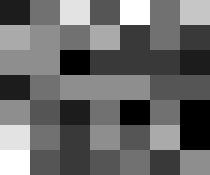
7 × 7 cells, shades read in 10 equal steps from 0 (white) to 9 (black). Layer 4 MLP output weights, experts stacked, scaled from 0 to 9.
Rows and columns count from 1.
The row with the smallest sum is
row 1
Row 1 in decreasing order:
8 6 5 5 2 1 0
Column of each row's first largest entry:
1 5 3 1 5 7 3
